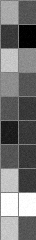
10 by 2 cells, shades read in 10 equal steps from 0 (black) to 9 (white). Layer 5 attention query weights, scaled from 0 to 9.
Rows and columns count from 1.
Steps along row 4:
down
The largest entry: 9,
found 2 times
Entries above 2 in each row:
2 0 2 2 1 0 1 1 2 2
